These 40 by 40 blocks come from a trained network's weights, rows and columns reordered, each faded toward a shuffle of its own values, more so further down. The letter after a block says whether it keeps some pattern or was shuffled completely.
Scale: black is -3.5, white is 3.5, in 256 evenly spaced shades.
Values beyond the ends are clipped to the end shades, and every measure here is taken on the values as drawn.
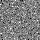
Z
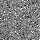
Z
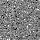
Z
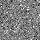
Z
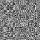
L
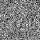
L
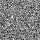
Z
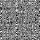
L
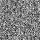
Z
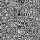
L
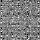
L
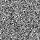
Z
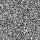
Z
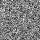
Z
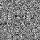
L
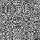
L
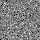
Z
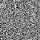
L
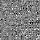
L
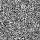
Z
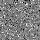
Z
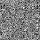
L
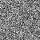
Z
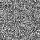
L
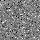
Z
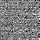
L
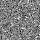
Z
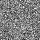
Z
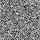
Z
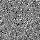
Z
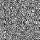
L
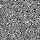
Z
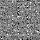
L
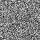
Z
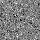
Z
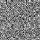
L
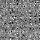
L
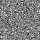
Z
